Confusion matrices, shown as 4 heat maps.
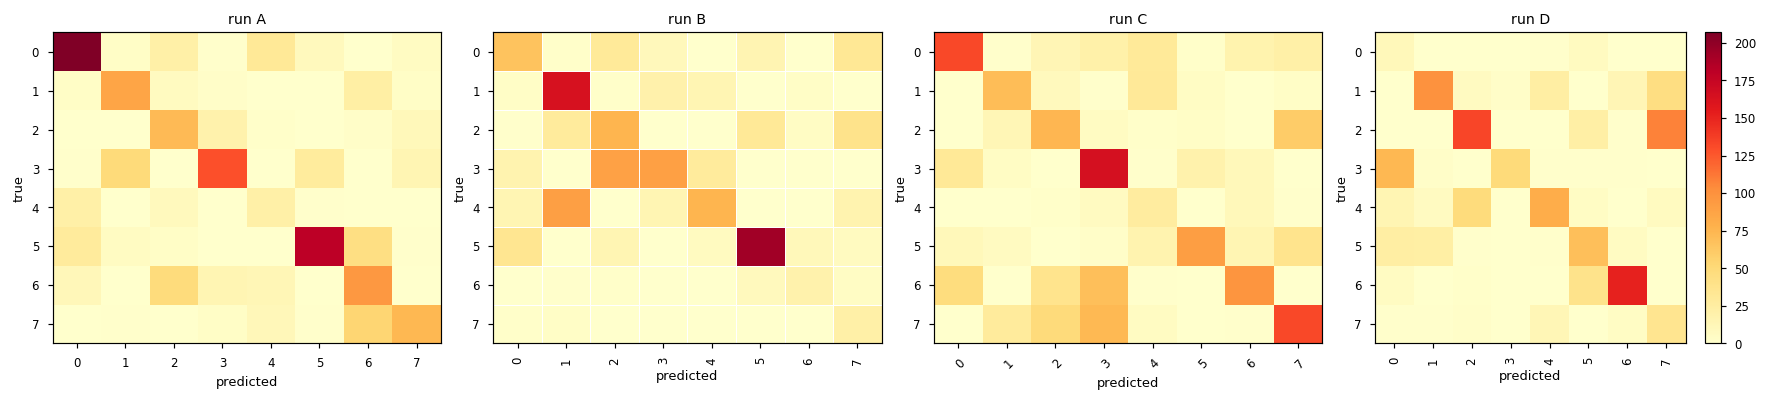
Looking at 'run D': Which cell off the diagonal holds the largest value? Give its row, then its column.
2, 7
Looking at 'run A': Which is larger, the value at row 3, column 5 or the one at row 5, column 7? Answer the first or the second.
the first
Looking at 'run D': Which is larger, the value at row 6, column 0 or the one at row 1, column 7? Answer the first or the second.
the second
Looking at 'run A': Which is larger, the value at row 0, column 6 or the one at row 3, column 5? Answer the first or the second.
the second
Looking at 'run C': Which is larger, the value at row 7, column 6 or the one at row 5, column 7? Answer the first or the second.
the second
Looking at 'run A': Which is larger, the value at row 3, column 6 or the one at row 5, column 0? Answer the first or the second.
the second
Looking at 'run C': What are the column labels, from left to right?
0, 1, 2, 3, 4, 5, 6, 7
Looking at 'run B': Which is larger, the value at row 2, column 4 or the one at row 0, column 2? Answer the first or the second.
the second
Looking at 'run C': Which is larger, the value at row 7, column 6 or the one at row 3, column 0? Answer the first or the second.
the second
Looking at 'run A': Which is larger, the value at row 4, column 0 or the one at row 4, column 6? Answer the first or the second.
the first
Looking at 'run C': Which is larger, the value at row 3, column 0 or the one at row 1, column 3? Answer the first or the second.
the first
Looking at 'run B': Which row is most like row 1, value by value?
4
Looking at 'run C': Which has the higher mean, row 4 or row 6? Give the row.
6
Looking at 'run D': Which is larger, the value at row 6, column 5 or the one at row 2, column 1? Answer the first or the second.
the first
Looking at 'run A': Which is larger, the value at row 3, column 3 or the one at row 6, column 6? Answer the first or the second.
the first
